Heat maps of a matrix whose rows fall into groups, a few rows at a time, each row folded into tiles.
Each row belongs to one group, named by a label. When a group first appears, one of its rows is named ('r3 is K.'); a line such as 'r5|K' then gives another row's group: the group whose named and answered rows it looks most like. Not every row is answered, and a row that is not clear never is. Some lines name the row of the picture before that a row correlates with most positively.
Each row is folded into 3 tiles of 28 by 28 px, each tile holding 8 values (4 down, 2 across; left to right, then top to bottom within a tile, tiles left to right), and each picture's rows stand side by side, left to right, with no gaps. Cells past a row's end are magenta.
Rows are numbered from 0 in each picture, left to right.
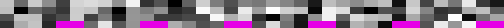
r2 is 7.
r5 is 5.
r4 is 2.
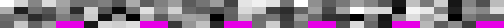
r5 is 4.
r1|5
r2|2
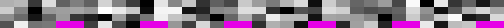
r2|4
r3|2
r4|2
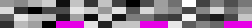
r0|2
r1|4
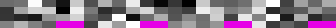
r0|7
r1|5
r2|7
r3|4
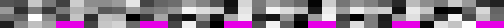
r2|7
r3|7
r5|5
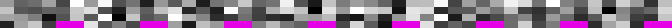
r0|2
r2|4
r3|7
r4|7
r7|2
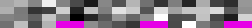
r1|7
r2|7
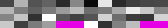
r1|4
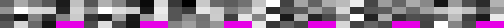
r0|7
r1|7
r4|4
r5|7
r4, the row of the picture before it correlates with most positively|0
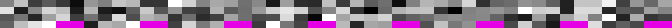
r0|5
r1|5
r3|7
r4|4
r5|5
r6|7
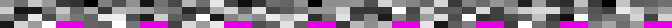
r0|5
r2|5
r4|5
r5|4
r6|7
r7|7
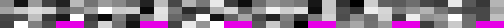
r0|7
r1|7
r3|7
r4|7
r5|2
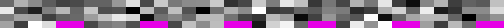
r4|5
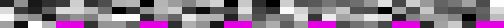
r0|4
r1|2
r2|2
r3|7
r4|2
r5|2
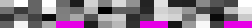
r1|2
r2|2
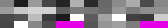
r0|7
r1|2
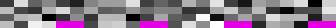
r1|2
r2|5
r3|2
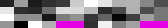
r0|4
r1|5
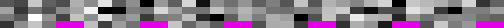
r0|2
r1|4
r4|2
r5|5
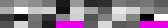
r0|7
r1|7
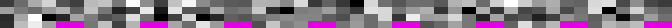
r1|5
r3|5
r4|7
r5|2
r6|5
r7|5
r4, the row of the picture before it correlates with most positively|1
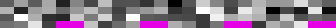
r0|2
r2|7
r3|5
